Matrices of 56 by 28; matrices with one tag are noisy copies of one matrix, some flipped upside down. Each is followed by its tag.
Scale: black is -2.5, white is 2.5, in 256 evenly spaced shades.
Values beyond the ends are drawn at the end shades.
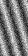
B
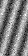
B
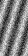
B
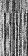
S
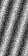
B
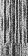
S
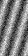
B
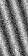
B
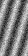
B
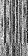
S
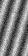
B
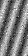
B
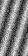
B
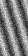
B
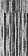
S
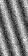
B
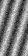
B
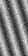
B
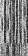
S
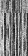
S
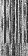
S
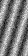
B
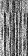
S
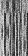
S
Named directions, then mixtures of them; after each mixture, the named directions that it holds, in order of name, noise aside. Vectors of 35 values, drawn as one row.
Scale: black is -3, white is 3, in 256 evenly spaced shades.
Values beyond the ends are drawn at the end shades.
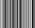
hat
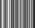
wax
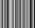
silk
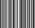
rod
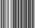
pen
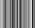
hat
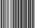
pen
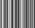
rod, wax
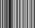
pen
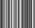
hat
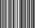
rod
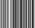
hat, pen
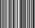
rod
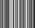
rod, silk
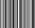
hat, rod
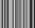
silk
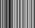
pen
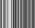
pen, wax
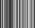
pen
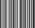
rod, wax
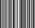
rod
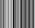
pen, rod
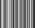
rod, wax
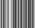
pen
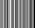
silk, wax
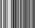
pen, wax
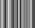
hat, wax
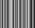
rod, silk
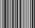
hat, silk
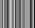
silk
